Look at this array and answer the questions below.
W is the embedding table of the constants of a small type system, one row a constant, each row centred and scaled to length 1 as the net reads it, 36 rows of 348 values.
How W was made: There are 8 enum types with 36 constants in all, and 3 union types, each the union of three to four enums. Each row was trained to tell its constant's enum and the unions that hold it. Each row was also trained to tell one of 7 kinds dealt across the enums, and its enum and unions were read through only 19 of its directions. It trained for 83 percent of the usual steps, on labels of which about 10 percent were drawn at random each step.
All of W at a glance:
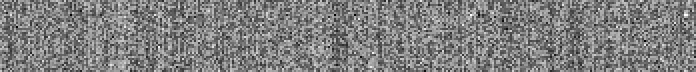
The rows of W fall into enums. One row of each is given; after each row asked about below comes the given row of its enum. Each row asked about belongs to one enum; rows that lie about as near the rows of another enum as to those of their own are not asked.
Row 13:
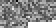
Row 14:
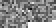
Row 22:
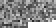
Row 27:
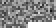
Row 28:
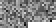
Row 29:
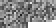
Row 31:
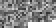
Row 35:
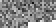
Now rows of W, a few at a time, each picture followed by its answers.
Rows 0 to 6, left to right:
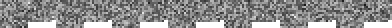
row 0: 29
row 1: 13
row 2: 31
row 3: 28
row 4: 14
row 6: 35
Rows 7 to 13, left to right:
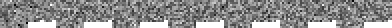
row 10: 29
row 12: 28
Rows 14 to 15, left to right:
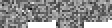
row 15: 29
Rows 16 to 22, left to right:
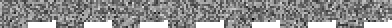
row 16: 14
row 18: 14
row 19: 14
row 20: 29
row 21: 28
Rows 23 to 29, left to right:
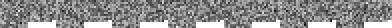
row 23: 13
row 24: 28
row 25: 31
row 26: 31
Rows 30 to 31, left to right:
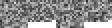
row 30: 35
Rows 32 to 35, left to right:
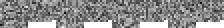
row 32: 29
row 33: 28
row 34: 35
